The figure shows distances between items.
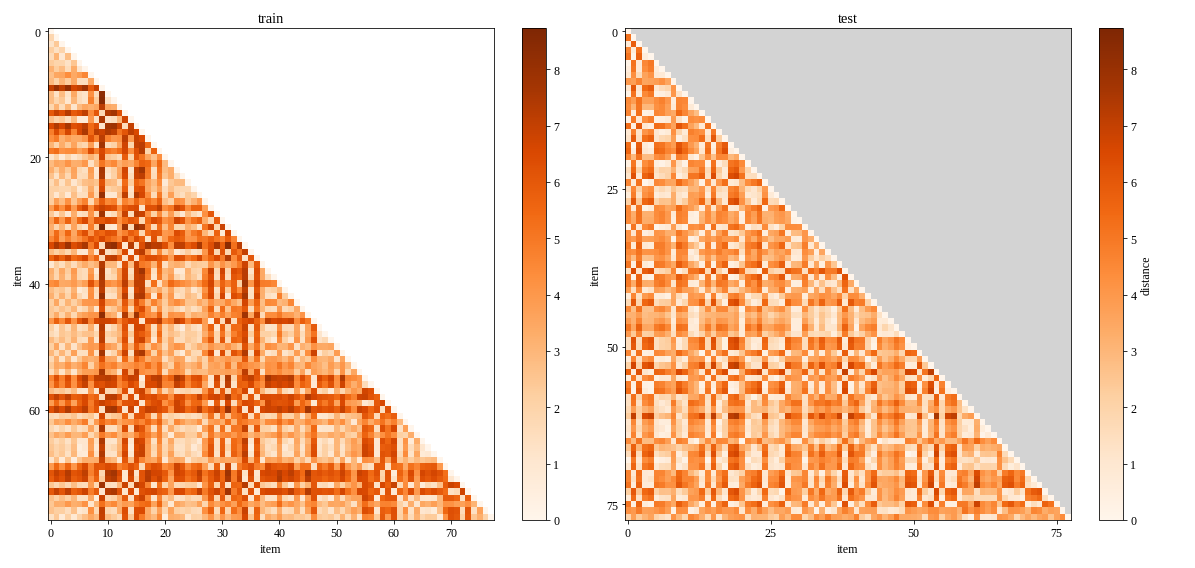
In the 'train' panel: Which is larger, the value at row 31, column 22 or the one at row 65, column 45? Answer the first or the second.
the second
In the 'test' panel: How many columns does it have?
78
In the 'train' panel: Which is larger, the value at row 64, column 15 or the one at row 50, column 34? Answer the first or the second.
the second
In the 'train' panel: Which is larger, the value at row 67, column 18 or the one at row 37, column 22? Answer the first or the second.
the second
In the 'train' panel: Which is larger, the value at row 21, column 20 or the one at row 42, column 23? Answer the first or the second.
the first
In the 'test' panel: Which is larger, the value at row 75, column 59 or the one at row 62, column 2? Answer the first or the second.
the first
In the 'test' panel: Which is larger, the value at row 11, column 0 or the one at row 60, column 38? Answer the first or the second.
the first
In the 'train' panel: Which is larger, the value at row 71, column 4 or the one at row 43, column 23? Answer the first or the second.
the first
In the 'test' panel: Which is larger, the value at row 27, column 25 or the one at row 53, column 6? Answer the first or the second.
the second
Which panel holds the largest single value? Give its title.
train
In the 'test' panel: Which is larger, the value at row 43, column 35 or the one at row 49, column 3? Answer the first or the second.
the second
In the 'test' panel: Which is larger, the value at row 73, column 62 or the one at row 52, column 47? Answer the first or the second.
the second
